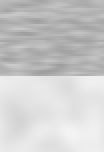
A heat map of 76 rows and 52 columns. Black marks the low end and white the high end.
The table splits into 2 rows of 1 panel. Panel 1,1: high, streaked across, faint in contrast. Panel 2,1: very high, smooth, faint in contrast.
